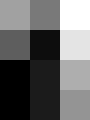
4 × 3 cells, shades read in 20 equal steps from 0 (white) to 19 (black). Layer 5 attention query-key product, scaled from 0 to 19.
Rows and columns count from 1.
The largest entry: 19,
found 2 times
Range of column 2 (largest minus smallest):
8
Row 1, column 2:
10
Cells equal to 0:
1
